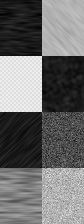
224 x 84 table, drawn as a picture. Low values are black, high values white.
The table splits into 4 rows of 2 panels. Panel 1,1: very low, streaked across, faint in contrast. Panel 1,2: high, slanting down to the right, faint in contrast. Panel 2,1: very high, checkered, faint in contrast. Panel 2,2: very low, blotchy, faint in contrast. Panel 3,1: very low, slanting up to the right, faint in contrast. Panel 3,2: low, fine-grained. Panel 4,1: middling, streaked across. Panel 4,2: high, fine-grained.
